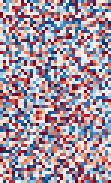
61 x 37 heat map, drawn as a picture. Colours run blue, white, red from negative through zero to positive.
Histogram: flat. Grain: fine. Seam: none. Odd rows or columns: none. Stripes: none. Average level on the scale: 50%. Slope: none.
